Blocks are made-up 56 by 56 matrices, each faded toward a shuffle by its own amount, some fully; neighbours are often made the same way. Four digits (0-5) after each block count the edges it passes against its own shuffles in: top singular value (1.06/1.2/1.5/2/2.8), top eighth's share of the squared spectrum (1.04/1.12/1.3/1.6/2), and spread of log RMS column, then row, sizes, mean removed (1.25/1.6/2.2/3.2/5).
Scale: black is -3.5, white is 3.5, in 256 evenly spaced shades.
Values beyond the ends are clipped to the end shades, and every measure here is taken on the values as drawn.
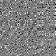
4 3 2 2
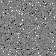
1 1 0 0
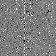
3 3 1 0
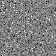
2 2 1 0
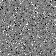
0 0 0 0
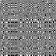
5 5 3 3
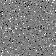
2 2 0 0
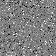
2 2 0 0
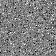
2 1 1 0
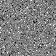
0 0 0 0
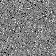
1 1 0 0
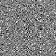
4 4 2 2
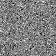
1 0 0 0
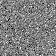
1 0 0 0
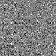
3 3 2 1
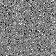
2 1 0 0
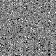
3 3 1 1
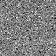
2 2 0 0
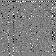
3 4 2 2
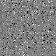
2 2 1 1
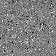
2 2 1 0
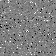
0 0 0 0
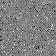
1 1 0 0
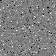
0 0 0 0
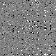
2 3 2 2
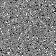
1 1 0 0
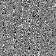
1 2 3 0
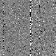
3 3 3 0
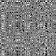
4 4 2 2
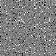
4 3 2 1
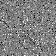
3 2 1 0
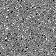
0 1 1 0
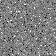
0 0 0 0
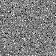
1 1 0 0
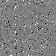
2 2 0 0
